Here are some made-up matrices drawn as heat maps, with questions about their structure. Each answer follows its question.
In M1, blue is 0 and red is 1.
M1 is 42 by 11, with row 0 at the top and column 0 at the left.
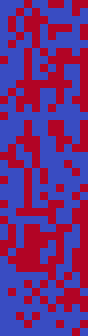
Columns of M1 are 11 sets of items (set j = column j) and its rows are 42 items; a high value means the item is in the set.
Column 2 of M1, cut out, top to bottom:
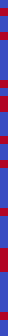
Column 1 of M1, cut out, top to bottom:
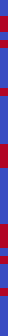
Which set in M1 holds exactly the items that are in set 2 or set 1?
4
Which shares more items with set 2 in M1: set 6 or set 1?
set 6
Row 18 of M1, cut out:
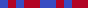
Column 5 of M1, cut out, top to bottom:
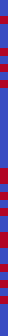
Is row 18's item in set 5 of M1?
no
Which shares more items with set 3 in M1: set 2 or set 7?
set 7
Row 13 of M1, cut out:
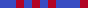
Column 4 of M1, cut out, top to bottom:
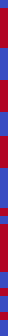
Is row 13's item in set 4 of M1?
yes
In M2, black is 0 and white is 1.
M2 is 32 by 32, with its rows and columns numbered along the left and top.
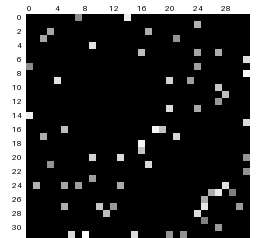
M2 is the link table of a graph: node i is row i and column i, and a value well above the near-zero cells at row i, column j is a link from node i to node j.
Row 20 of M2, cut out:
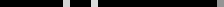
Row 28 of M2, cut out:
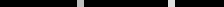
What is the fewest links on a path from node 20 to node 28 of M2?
3
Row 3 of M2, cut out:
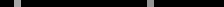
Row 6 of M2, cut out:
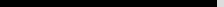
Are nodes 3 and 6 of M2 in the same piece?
no
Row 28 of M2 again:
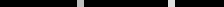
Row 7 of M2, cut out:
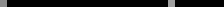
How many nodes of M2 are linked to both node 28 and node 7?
1
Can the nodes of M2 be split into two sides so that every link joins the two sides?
yes
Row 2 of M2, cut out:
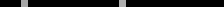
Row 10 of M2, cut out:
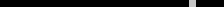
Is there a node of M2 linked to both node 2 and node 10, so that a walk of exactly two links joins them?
no
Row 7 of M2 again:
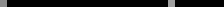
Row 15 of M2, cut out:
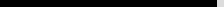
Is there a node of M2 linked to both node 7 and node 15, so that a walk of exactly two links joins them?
no
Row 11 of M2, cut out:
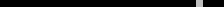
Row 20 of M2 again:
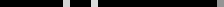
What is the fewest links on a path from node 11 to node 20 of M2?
4
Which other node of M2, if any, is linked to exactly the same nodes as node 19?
node 18
